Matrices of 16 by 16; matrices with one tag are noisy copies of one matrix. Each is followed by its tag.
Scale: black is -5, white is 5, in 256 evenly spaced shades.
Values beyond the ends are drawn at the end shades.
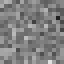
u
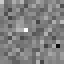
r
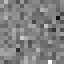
u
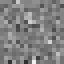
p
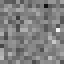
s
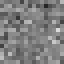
s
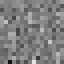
p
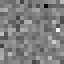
s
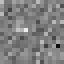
r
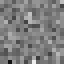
p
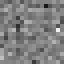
s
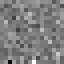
p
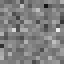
s
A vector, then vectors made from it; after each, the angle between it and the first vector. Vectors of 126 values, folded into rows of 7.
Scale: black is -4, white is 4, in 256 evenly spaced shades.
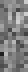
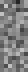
partly aligned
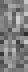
nearly parallel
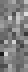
nearly parallel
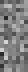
partly aligned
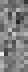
nearly opposite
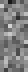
orthogonal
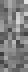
nearly parallel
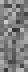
partly opposed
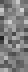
orthogonal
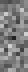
orthogonal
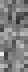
nearly opposite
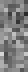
nearly opposite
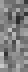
nearly opposite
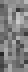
nearly parallel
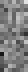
nearly parallel
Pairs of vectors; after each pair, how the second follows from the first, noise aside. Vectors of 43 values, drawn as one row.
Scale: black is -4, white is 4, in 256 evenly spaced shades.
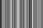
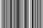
negated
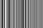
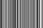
wrapped around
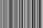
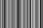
wrapped around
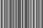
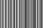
wrapped around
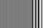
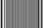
wrapped around
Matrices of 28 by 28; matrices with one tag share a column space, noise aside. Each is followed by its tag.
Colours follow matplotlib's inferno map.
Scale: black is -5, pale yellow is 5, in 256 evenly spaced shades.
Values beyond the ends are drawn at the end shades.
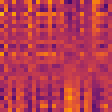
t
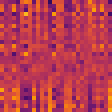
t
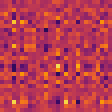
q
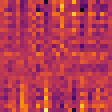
t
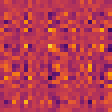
q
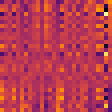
t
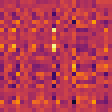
q
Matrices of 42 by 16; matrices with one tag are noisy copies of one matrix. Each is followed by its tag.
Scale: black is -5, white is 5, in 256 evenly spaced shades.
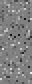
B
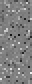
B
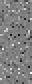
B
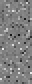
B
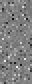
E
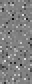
E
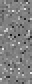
B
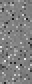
E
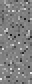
B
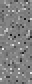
B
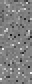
B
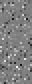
E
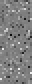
B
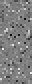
B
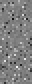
E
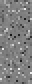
B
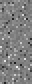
E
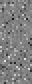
E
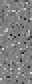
B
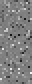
B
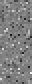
B
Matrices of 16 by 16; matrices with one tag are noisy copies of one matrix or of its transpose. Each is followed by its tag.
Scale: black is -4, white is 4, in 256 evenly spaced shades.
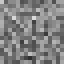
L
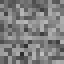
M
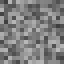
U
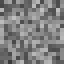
U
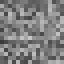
M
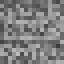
M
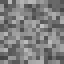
U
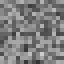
L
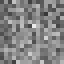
M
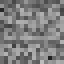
M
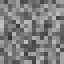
L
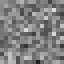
L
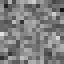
U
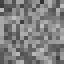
U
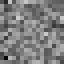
U
